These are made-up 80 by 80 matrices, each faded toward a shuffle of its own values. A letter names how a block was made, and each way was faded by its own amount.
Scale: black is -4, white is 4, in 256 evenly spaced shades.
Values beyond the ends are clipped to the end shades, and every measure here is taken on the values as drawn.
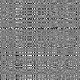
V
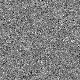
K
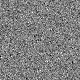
K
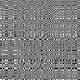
V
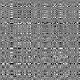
V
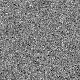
K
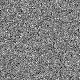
K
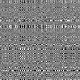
V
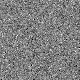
K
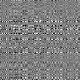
V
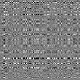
V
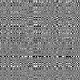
V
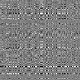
V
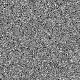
K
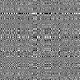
V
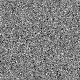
K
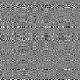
V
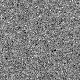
K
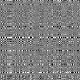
V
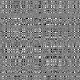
V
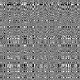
V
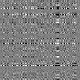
V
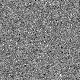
K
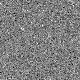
K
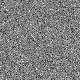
K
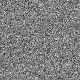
K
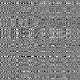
V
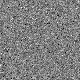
K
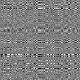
V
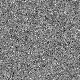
K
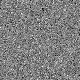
K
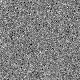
K
